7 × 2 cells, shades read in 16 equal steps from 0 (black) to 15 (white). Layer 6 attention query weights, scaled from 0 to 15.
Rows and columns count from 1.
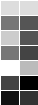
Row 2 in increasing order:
5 7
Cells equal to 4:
2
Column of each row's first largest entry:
1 1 1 1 1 1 2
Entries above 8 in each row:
2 0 1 0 2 0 0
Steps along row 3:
down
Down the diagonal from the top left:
13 5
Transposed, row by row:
13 7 12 7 15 4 1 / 13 5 5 4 11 0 3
